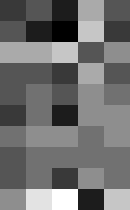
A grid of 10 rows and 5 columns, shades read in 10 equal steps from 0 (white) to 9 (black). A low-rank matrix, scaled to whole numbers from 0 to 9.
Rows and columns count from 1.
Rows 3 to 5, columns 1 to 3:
3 3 2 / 6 6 7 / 6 5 6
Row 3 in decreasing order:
6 4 3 3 2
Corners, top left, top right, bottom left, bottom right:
7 6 4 2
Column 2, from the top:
6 8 3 6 5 5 4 5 5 1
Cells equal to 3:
4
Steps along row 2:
up up down up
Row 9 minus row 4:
0 -1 0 1 -1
